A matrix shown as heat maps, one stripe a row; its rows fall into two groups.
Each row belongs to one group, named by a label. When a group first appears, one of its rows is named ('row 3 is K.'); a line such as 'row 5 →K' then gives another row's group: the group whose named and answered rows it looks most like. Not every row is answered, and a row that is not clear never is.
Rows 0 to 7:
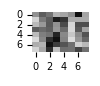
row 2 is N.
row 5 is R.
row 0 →N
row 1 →R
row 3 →N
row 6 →R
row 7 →N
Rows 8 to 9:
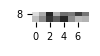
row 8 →N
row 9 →R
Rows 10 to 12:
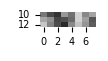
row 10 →N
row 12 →R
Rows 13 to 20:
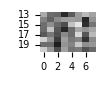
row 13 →R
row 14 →N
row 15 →N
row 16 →R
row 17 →N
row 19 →N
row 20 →N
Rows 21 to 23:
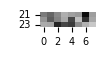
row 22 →N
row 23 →R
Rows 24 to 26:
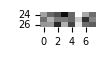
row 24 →R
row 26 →N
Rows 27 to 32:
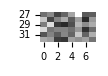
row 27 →N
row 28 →N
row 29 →R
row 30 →N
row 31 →N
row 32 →R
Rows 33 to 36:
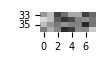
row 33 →N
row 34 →R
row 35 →N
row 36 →R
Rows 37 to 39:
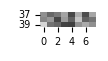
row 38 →N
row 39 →R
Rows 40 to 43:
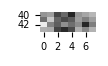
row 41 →R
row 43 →R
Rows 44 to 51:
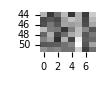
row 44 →N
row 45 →N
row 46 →N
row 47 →R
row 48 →N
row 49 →N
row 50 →N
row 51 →N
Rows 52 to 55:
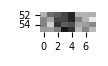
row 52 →R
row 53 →R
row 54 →R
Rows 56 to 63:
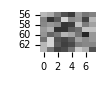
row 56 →R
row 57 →N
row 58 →R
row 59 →R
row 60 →N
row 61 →R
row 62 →R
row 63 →R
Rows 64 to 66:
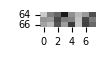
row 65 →N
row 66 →N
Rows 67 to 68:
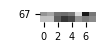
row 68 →R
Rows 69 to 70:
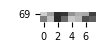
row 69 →R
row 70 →N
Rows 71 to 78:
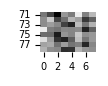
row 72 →N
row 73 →R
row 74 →N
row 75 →N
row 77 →N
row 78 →R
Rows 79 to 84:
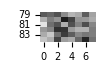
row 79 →N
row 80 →R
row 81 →N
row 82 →R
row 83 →R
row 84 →N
